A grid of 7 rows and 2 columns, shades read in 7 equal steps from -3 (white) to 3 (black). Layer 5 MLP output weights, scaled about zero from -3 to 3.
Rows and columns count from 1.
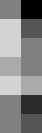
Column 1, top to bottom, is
0 -2 -2 -1 -2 0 0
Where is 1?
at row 2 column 2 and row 7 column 2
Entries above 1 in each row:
1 0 0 0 0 1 0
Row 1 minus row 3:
2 3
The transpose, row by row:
0 -2 -2 -1 -2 0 0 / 3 1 0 0 -1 2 1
